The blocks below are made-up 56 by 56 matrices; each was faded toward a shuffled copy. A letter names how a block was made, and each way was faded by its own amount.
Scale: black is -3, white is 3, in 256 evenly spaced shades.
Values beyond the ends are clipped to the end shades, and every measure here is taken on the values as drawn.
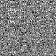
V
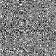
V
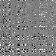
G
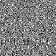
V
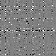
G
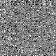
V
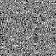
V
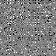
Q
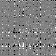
G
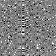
Q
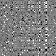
Q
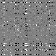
G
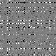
G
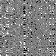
Q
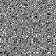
Q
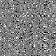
Q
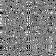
Q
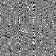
Q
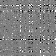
G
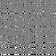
G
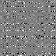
G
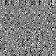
Q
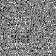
V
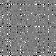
G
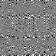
G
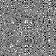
Q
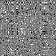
Q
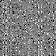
Q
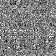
V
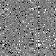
Q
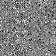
V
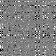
G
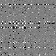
G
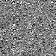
V
